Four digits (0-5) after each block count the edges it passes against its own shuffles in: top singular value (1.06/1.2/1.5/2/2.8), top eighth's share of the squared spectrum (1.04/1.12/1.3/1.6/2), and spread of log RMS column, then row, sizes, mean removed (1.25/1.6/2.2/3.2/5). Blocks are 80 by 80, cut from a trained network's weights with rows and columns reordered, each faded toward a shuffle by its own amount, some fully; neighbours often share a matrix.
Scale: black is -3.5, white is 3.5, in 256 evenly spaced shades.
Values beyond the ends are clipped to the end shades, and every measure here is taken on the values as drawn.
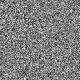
3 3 1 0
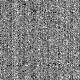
3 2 0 2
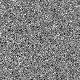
1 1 0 0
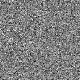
2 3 1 1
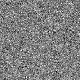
2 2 0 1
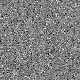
0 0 0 0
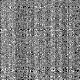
4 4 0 3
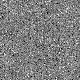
0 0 0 0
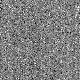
1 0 0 0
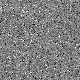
0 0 0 0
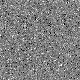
0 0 0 0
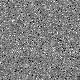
0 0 0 0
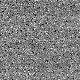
1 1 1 0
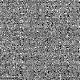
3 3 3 0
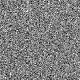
2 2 1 0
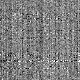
4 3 0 3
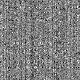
3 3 0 2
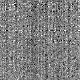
3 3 0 3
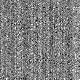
3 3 0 2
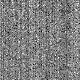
3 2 0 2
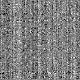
4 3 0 3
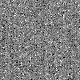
1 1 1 0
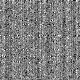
4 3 0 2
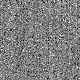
1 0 0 0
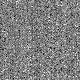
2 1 0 0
